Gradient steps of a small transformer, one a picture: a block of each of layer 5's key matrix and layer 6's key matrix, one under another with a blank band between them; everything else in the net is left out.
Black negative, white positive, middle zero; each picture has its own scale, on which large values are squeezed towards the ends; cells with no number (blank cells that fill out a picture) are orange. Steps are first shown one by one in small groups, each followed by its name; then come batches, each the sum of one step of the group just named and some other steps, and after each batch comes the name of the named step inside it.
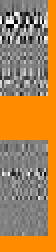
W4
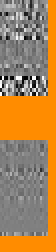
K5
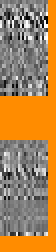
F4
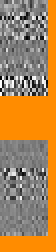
K5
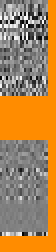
K5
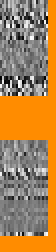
F4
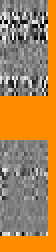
F4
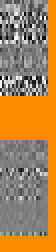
K5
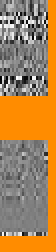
K5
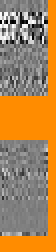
W4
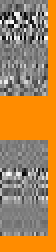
W4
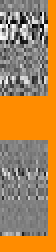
W4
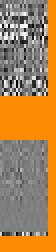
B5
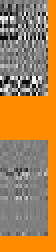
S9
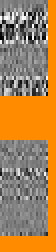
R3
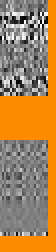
B5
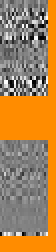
B5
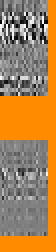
S9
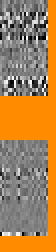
R3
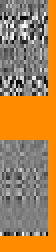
B5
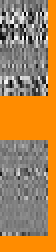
R3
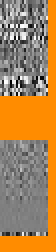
B5
